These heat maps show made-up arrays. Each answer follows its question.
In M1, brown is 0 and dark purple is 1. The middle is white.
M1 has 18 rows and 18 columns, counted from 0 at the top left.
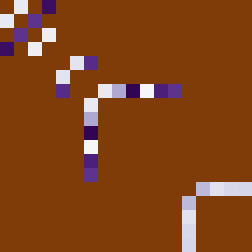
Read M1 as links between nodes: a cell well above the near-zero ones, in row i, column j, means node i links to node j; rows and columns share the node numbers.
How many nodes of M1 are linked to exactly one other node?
11
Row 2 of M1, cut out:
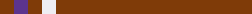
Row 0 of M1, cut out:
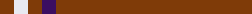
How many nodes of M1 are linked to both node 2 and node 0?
2
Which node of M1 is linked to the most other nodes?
node 6
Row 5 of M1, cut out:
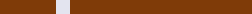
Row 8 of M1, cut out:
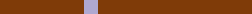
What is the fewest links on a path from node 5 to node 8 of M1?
3
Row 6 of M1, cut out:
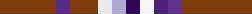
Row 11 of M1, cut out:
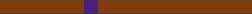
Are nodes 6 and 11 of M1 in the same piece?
yes
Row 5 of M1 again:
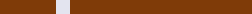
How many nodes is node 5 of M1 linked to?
1
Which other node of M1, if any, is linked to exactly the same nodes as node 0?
node 2
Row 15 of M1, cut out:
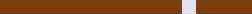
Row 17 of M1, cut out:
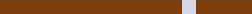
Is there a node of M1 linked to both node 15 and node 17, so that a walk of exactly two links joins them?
yes
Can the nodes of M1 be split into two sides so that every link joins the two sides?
yes
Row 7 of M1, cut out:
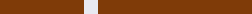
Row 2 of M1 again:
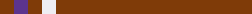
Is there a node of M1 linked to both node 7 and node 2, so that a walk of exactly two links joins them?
no
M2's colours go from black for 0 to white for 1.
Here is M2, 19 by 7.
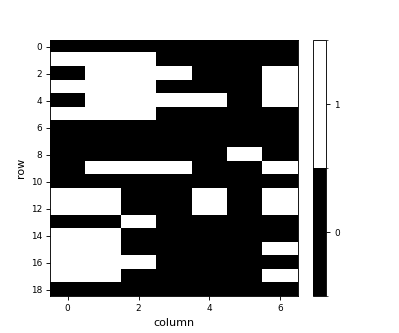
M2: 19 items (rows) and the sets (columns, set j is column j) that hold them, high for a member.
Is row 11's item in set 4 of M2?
yes
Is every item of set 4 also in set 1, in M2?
yes
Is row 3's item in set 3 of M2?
no
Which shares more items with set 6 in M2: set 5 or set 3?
set 3
